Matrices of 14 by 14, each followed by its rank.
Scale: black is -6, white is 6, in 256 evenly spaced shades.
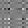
one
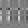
one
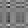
one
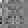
two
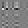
one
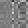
two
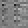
two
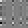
one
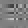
one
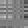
one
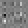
two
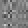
two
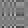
one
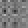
two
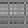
one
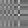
one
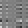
one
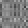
two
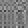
two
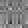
two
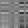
one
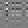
one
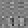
two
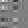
one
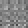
two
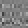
two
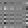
one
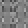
two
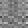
two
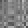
two
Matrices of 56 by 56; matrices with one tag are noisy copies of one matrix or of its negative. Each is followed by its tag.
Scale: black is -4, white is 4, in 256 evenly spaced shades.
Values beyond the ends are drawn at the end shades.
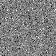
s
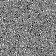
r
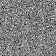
s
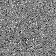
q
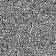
r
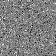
r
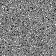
s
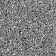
q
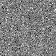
s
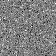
r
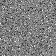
s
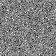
s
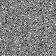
s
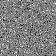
r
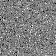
r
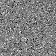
q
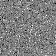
r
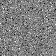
s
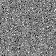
s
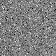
s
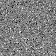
q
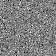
r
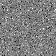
s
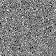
s
